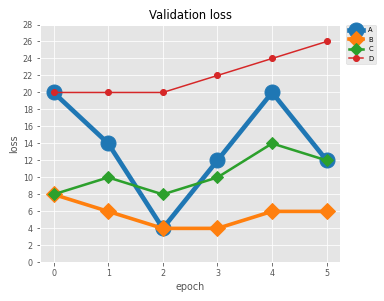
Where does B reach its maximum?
0
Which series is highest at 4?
D
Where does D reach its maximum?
5
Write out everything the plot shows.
Title: Validation loss
x-axis: epoch, ticks 0 1 2 3 4 5
y-axis: loss, ticks 0 2 4 6 8 10 12 14 16 18 20 22 24 26 28
Legend: A, B, C, D
Values:
A: 20 14 4 12 20 12
B: 8 6 4 4 6 6
C: 8 10 8 10 14 12
D: 20 20 20 22 24 26
